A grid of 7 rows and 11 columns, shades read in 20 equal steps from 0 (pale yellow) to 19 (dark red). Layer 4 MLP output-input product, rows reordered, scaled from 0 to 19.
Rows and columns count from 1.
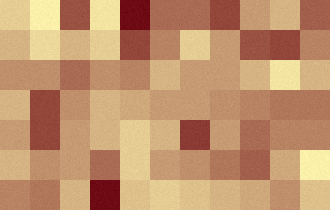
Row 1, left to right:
3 0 13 1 19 11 11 14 7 5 12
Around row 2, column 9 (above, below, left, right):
7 5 7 14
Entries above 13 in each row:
2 2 0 1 2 0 1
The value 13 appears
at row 1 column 3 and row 2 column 9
